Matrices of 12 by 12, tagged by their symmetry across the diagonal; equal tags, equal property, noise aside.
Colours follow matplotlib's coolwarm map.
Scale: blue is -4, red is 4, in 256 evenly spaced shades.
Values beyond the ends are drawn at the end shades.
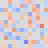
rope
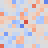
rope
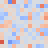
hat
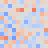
hat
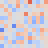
rope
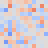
rope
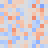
hat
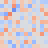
rope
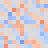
rope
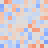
rope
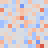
hat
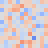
hat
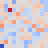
hat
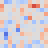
rope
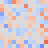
rope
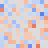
hat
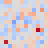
hat
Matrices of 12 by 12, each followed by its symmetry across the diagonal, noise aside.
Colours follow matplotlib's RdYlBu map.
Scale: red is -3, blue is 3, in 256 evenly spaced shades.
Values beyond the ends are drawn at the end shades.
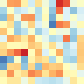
antisymmetric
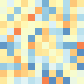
symmetric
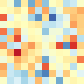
antisymmetric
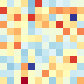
neither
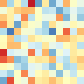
neither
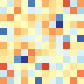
symmetric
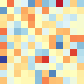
antisymmetric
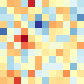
antisymmetric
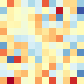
antisymmetric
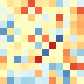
antisymmetric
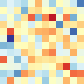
neither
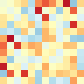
symmetric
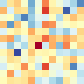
neither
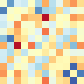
symmetric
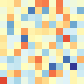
neither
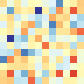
symmetric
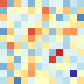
symmetric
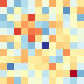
symmetric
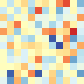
neither
